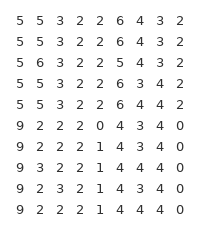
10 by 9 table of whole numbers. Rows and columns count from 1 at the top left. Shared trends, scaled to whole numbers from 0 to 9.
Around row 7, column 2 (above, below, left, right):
2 3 9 2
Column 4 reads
2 2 2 2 2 2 2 2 2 2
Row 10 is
9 2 2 2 1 4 4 4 0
